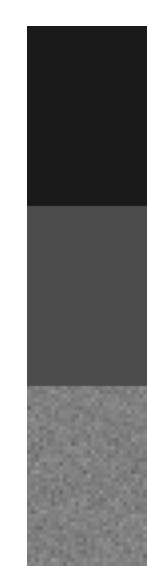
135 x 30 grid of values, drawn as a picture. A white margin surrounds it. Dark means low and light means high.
It is made of 3 by 1 panels. Panel 1,1: very low, flat. Panel 2,1: low, flat. Panel 3,1: middling, fine-grained, faint in contrast.
